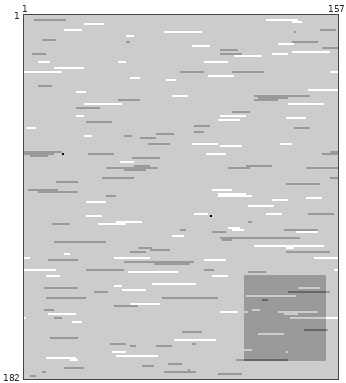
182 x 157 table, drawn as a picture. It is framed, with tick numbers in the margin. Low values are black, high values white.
Mirror symmetry: none. Odd patch: lower, in the bottom right. Lone odd cells: 2, each lower than its neighbours. Ninth with the lowest average: bottom right. Grain: streaks across.
